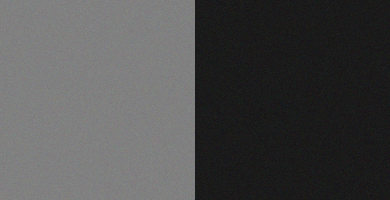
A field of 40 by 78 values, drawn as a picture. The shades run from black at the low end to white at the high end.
The table splits into one row of 2 panels. Panel 1,1: middling, flat. Panel 1,2: very low, flat.
